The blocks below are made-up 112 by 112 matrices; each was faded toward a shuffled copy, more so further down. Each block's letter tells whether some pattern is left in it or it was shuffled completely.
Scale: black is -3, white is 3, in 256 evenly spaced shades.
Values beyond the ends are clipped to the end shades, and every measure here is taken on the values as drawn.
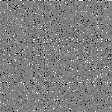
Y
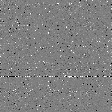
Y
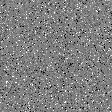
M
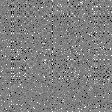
Y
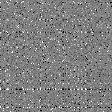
Y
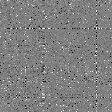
Y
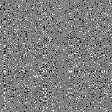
Y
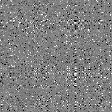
Y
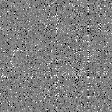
Y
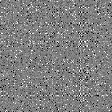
Y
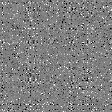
Y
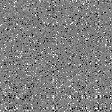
Y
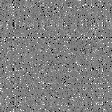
Y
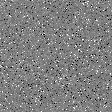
M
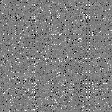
Y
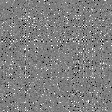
Y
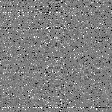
Y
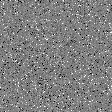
M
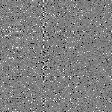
Y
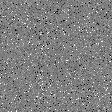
M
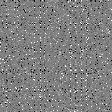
Y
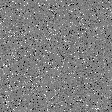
M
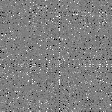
Y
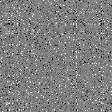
Y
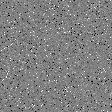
M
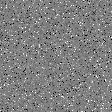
M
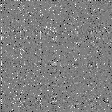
Y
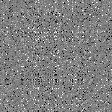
Y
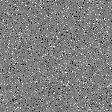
M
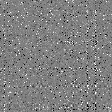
Y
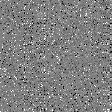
Y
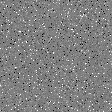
M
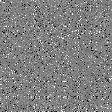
Y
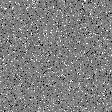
M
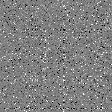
Y
